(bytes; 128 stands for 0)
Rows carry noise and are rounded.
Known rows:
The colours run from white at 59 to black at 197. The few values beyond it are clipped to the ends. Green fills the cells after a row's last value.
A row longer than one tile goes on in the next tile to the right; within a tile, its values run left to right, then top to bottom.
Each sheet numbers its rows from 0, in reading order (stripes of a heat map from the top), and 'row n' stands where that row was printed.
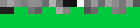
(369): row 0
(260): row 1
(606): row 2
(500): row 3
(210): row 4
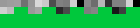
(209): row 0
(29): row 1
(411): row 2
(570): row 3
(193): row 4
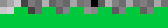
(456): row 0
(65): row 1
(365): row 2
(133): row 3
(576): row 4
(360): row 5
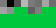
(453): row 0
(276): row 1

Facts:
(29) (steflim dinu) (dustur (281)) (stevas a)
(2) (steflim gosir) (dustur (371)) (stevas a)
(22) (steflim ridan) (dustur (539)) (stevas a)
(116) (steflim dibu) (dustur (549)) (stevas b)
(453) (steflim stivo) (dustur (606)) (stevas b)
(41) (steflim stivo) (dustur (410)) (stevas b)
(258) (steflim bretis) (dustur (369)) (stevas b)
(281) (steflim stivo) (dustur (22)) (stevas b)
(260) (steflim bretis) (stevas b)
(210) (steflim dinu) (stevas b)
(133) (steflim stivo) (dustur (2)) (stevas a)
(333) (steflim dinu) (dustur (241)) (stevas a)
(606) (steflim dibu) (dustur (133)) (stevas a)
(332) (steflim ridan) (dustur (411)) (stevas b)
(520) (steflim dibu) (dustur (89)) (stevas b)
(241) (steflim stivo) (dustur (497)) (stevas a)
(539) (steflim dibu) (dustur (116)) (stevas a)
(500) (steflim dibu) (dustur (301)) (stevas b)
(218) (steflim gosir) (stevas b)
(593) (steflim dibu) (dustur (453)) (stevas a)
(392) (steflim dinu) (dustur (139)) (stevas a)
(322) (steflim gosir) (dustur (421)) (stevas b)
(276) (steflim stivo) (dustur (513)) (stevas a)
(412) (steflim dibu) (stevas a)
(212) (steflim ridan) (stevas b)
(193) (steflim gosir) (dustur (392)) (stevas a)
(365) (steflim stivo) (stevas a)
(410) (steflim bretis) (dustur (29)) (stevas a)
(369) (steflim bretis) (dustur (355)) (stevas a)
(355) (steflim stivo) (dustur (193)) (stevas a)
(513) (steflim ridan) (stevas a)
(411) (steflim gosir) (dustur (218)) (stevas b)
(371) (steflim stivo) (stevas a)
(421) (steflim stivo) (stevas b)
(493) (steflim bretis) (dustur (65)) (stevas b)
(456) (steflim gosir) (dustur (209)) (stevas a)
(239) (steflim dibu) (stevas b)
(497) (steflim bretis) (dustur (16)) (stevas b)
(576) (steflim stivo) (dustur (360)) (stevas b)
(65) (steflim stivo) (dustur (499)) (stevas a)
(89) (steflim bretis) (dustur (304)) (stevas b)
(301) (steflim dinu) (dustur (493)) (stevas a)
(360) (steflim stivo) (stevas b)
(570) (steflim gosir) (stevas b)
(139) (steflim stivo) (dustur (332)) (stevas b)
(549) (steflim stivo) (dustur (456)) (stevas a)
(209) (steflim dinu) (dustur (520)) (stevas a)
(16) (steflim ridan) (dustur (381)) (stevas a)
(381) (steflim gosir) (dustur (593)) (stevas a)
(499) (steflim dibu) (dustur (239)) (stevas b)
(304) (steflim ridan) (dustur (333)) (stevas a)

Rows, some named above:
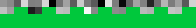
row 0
(89)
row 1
(193)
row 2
(520)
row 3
(16)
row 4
(371)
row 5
(241)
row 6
(520)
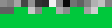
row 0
(301)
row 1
(497)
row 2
(2)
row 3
(549)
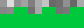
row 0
(410)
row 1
(41)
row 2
(412)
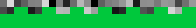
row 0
(332)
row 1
(193)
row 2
(241)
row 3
(381)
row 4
(392)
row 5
(493)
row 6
(333)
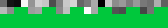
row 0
(593)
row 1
(29)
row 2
(281)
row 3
(304)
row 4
(493)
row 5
(65)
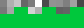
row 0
(41)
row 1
(22)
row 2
(301)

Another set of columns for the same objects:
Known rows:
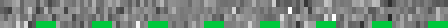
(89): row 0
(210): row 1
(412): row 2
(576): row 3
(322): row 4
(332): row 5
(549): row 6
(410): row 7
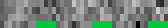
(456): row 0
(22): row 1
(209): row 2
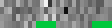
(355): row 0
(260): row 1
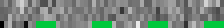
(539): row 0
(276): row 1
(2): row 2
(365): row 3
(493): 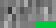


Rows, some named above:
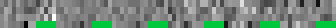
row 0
(193)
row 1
(301)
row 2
(301)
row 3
(22)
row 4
(520)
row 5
(381)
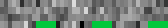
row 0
(16)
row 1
(520)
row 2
(456)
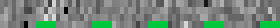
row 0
(392)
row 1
(260)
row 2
(301)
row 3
(606)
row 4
(304)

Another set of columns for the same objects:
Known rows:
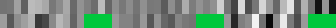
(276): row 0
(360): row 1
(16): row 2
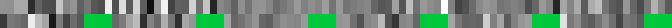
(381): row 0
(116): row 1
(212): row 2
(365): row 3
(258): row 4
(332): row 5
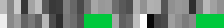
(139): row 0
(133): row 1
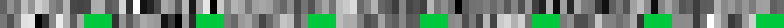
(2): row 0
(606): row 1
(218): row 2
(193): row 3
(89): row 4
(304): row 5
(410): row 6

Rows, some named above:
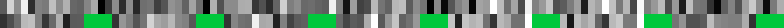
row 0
(593)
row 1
(333)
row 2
(381)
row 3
(497)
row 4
(22)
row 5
(22)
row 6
(304)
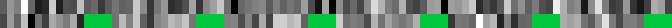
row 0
(520)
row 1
(456)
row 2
(89)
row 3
(369)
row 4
(381)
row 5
(392)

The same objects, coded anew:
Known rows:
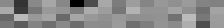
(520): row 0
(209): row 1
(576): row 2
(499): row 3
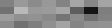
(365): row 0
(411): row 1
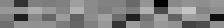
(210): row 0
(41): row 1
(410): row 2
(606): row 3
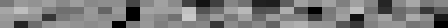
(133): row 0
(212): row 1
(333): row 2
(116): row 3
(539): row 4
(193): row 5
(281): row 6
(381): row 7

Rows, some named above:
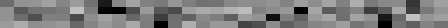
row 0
(332)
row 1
(22)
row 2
(16)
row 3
(301)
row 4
(606)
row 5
(304)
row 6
(381)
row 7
(520)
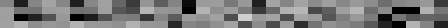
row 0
(392)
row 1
(392)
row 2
(369)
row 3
(89)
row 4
(456)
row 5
(2)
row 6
(593)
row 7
(497)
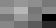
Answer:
(593)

